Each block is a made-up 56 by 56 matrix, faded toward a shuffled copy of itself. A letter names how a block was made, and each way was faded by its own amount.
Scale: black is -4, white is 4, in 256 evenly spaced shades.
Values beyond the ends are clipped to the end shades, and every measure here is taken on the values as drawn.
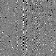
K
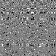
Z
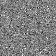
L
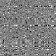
Z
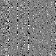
K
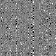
K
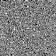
L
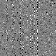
K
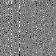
K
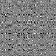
Z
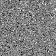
L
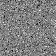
L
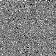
L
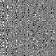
K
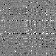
Z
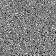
L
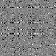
Z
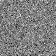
L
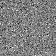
L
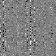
K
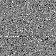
L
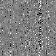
K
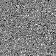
L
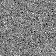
L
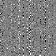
K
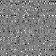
Z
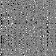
K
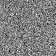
L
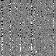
K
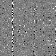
K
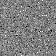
L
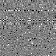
Z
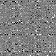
Z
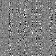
K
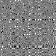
Z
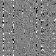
K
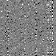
K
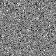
L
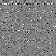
Z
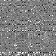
Z
